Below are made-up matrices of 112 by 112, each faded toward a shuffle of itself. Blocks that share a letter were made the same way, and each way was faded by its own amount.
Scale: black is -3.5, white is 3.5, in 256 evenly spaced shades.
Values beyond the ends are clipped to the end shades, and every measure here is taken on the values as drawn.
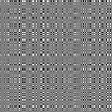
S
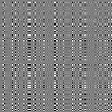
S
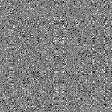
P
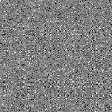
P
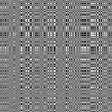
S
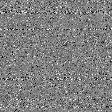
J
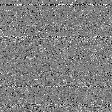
J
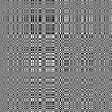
S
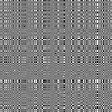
S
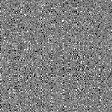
P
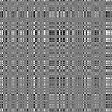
S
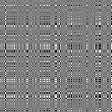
S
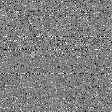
J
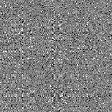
P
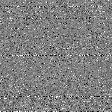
J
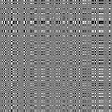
S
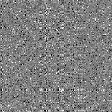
P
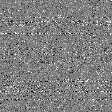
J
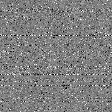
J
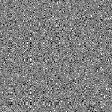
P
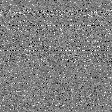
J
